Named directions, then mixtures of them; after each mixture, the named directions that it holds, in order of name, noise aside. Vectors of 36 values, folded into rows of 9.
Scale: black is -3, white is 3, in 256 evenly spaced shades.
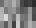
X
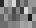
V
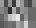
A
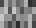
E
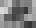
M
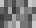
E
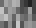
X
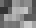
M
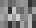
A, E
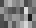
A, V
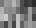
X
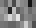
A, E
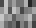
E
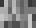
E, X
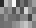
V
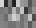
A, V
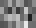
A, V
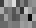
V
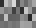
V
